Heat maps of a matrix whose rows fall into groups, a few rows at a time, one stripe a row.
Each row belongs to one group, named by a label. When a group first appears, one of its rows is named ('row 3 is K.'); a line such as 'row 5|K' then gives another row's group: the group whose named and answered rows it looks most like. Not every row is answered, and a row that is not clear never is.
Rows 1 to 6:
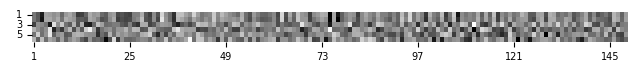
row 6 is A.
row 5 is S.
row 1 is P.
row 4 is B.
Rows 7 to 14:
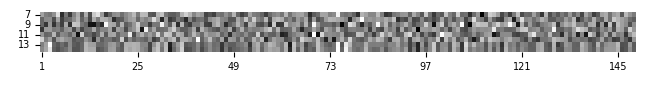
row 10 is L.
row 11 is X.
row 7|B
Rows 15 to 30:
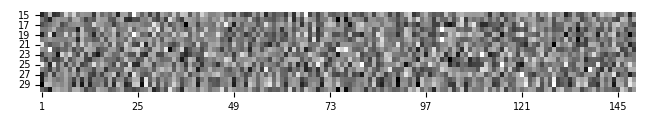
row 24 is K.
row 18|X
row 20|X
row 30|P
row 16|P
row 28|L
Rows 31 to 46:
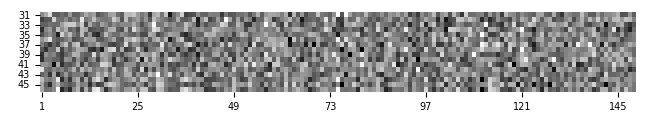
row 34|S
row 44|B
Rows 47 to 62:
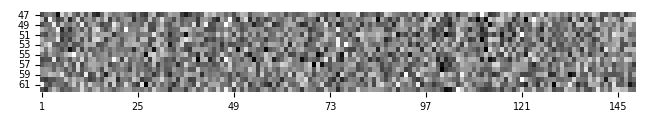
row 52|B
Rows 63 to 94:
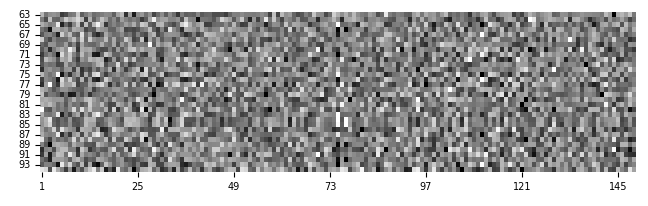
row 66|P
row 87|B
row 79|K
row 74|L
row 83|B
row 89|P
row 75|B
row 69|X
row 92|P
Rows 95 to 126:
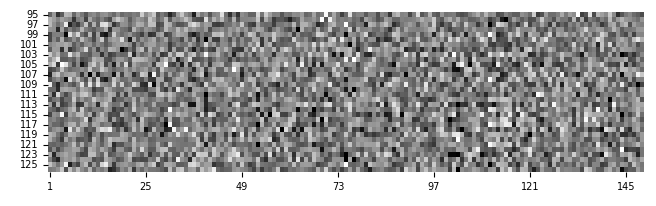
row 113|K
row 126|A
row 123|A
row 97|B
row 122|S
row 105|S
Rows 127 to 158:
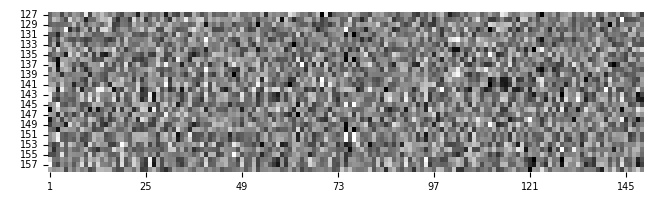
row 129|X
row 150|P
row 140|X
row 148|S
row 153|A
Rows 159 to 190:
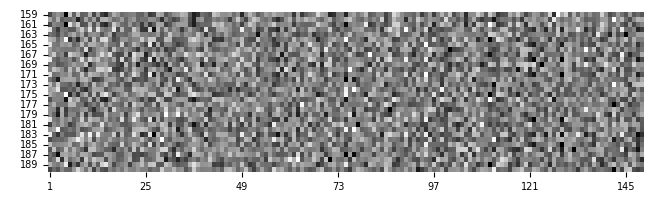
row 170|S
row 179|X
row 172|P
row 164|B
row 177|S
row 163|X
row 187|P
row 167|S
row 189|B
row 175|B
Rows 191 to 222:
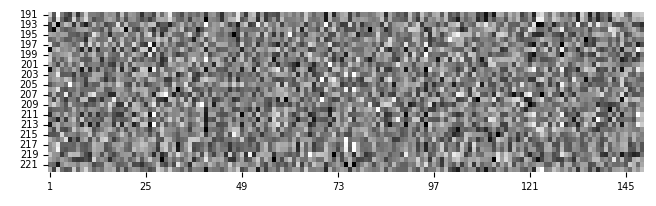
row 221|P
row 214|K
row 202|L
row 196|X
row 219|A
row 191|K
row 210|X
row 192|K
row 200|A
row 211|L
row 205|S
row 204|X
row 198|L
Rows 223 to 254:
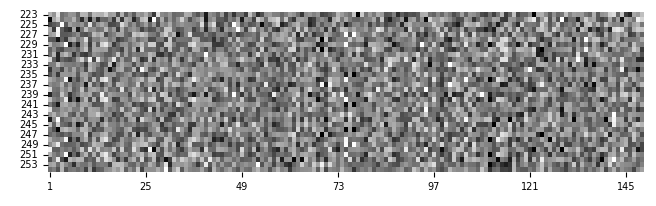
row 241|P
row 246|P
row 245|K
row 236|B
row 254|X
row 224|L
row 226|K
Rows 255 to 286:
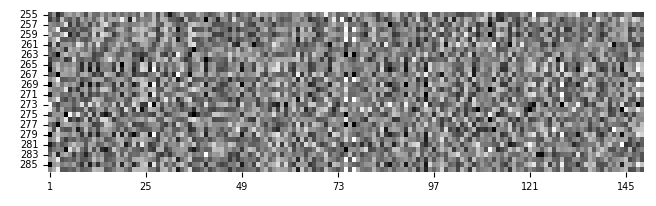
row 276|B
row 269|L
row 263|P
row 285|L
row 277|P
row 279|L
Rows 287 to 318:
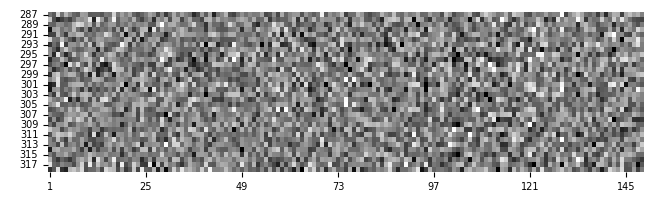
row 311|L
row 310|A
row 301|S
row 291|S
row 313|X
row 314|L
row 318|S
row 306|S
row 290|L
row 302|L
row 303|K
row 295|K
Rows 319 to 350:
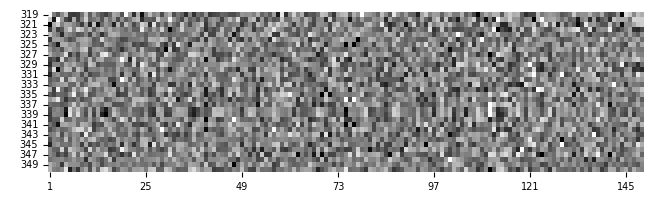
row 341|P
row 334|K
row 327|B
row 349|A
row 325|P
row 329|S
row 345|L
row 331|L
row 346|A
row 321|L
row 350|B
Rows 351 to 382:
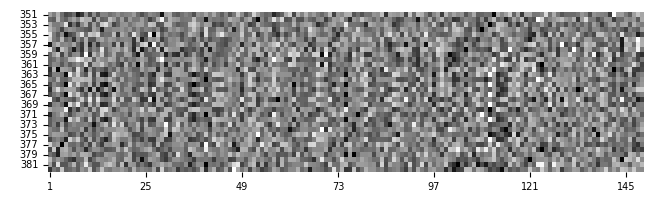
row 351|K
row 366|L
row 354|A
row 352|K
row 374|X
